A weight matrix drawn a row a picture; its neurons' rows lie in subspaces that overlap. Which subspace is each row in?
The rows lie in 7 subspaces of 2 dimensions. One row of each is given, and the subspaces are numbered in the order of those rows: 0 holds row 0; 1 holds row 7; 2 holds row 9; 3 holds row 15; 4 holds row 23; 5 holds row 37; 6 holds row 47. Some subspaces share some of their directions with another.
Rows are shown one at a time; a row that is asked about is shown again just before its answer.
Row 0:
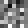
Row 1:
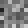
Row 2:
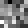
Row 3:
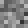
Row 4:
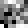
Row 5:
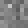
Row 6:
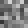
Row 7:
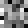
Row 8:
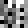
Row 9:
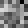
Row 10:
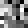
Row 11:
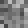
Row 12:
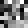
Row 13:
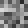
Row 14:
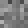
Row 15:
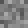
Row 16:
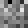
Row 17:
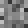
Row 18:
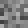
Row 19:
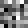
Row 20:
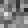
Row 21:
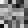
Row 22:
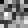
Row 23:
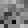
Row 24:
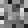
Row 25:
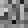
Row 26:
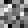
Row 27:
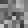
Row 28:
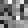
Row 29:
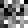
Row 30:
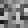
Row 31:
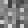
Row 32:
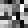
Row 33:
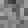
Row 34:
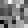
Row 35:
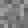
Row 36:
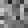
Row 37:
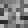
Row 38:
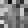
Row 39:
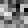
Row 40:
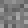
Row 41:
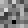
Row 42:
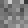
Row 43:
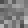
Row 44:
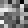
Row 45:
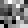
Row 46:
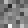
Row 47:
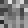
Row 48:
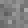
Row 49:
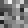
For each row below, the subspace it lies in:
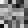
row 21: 6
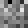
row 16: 5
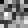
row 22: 3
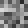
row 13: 2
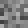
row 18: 5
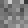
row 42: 5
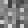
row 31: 0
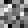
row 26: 0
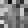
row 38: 6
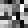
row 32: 6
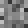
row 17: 1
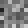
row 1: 1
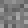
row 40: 1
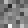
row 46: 0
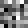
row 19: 1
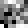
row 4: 4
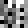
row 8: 0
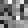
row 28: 1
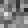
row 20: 3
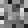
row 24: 1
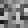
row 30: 5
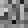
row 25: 4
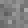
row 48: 3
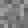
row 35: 0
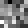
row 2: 4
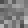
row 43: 6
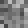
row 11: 6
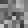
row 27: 6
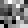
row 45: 4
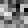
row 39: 3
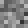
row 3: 2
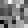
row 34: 4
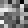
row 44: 2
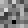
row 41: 4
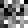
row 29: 5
